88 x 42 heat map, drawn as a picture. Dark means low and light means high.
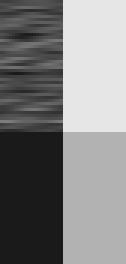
It is made of 2 by 2 panels. Panel 1,1: low, streaked across. Panel 1,2: very high, flat. Panel 2,1: very low, flat. Panel 2,2: high, flat.
